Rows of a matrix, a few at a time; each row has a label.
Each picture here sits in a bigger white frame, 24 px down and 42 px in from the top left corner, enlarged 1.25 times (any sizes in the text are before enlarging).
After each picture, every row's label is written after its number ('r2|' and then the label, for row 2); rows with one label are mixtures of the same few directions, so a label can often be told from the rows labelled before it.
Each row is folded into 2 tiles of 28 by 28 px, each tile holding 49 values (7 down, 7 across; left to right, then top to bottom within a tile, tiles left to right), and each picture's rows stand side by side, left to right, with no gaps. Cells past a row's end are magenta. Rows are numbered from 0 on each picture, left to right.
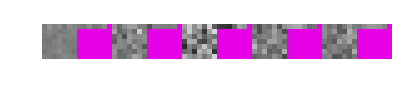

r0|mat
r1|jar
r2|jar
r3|jar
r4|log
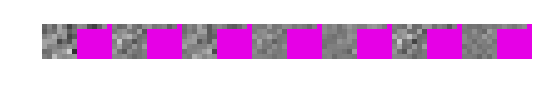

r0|log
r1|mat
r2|log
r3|mat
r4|log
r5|mat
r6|log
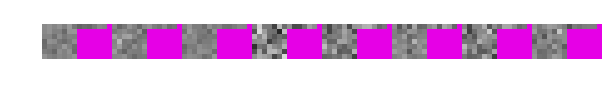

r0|jar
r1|mat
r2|jar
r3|jar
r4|jar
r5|mat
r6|jar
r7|jar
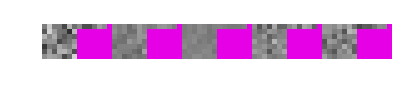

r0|jar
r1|log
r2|log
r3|mat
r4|jar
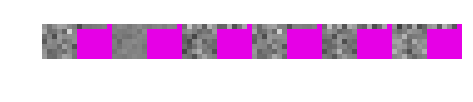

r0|jar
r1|mat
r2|mat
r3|jar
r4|mat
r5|mat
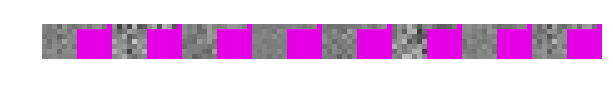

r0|mat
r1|mat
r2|log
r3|log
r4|log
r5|log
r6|jar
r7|mat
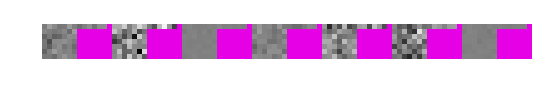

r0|mat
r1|log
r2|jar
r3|jar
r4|mat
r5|log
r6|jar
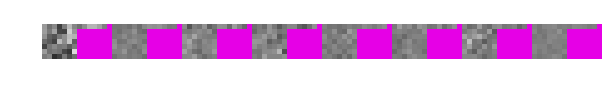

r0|log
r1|jar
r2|mat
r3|log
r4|log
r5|mat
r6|mat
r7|jar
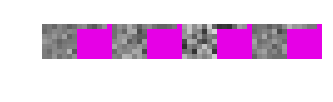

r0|log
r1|log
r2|jar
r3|jar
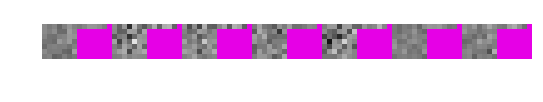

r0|log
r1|mat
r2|mat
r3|jar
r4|mat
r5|jar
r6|log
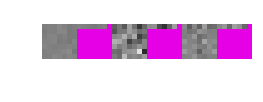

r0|log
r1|log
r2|mat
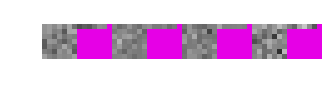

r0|jar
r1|mat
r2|jar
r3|log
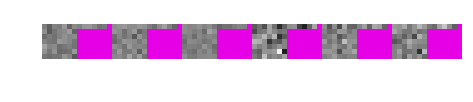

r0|jar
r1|log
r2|jar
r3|log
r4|mat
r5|log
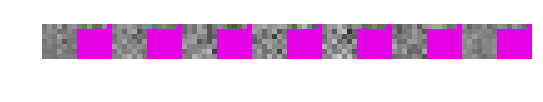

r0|mat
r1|log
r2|log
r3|log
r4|log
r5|jar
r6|mat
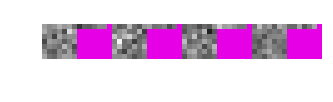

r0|jar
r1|mat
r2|jar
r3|mat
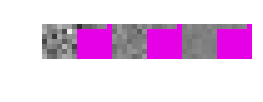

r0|jar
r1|jar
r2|mat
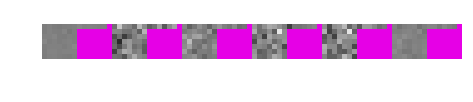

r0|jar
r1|mat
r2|mat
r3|jar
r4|jar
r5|mat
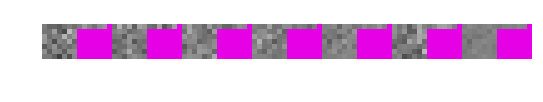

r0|log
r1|mat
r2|jar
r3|mat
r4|mat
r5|log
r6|mat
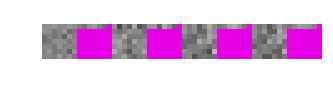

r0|log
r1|mat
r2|log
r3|log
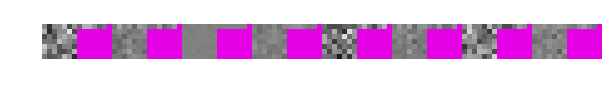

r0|jar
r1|mat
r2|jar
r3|jar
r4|log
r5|mat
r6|jar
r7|log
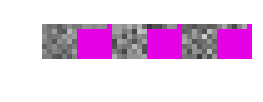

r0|log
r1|jar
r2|log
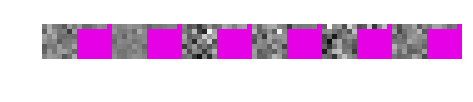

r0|jar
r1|jar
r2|log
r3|jar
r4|mat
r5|jar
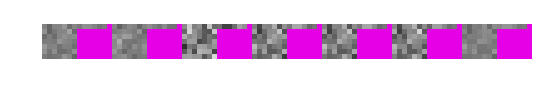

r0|jar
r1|mat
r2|jar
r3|jar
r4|jar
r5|jar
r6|jar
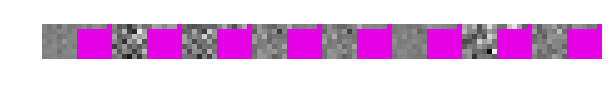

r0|mat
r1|log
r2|log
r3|jar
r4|jar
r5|jar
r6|log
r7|jar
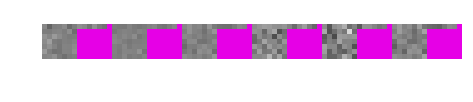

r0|mat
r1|log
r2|jar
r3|log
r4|jar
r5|jar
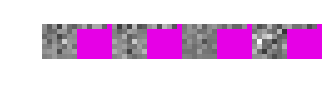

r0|mat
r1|mat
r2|mat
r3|mat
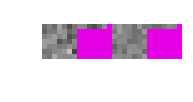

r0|log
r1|jar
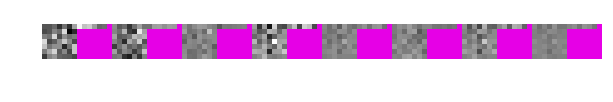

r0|jar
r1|log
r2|jar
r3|mat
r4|mat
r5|log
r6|mat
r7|mat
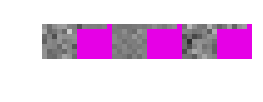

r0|jar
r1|log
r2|mat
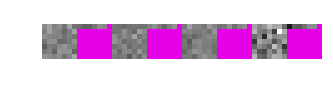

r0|jar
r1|log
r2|mat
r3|jar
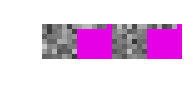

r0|jar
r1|mat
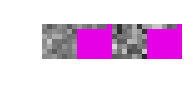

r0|mat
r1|jar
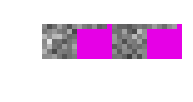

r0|mat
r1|log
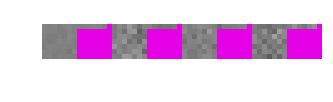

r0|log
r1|log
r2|jar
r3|log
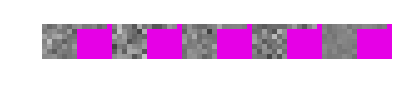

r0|mat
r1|jar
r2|jar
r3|log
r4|jar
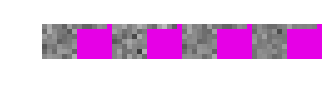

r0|jar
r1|log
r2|jar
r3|jar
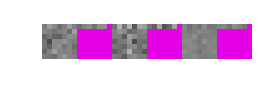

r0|mat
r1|mat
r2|mat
